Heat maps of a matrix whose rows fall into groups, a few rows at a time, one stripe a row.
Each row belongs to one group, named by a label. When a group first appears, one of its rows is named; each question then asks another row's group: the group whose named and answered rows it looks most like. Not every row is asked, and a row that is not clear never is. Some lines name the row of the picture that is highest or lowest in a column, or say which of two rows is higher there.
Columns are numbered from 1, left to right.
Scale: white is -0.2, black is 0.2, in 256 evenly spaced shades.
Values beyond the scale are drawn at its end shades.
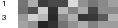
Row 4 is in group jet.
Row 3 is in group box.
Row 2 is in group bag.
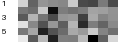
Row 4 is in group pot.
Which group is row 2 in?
bag
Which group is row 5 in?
jet
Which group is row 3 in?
box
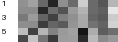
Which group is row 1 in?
jet
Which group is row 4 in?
jet
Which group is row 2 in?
jet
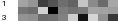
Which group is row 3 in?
pot
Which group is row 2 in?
bag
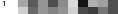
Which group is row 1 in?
pot
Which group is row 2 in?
pot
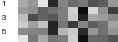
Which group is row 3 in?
pot
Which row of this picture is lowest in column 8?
2
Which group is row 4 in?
bag
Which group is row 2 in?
pot
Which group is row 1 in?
bag
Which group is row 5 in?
box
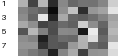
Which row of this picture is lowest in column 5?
3
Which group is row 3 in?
bag
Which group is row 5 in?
box
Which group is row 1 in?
bag
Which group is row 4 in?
jet
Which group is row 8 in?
box
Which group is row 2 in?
box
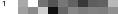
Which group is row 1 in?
box
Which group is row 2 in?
bag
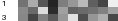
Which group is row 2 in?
bag
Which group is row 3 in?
pot
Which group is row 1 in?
jet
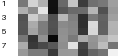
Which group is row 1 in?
box
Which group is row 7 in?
pot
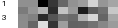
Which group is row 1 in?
jet
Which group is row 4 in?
bag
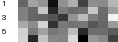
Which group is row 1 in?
box
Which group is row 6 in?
pot
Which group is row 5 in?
pot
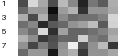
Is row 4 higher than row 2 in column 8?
No
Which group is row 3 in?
bag
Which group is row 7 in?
pot
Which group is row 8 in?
box
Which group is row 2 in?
box
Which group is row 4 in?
jet
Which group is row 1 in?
box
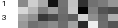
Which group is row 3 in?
jet
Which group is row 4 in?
pot
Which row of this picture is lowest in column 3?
1
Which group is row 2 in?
pot
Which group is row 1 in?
box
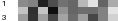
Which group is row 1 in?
jet
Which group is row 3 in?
bag
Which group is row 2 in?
bag
